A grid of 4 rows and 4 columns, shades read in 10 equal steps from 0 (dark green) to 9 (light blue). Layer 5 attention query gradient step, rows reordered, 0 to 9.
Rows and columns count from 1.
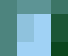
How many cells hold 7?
0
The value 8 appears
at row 2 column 2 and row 3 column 2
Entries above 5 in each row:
0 2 2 2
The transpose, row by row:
4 4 4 4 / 5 8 8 9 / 5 9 9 9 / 3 1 1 0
